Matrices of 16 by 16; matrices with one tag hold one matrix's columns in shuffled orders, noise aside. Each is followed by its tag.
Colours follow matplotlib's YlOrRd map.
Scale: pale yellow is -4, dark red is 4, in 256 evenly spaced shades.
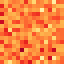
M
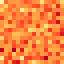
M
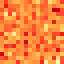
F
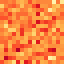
M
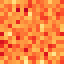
F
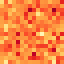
F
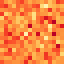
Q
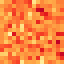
F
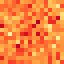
Q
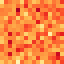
F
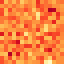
F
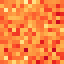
M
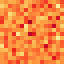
Q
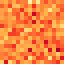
M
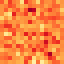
F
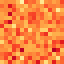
M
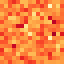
Q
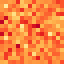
Q
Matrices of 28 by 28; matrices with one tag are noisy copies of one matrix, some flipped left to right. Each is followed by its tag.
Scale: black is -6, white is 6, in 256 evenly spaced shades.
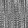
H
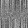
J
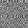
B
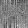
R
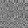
B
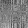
R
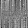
J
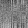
R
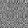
B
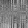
R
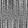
J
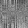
R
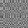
B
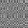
B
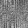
R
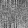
R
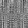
H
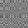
B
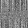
J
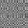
B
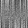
J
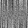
J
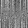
J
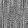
H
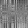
R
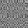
B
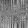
R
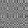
B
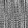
H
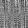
H
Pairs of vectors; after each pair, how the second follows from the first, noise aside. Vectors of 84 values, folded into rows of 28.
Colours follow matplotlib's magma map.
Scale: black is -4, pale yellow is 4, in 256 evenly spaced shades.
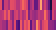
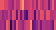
shuffled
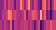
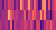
copied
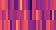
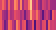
sign-scrambled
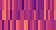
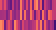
wrapped around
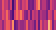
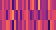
sign-scrambled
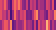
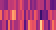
shuffled
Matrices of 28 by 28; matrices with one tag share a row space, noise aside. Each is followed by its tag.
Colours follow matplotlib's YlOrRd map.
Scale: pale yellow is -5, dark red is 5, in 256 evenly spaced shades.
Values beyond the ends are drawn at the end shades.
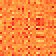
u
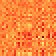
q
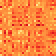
u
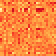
u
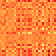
q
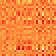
q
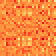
q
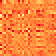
u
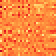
u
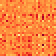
q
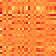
u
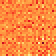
q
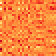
u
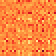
q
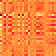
u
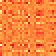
u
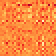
q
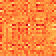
u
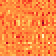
q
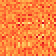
q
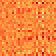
q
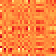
u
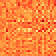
q
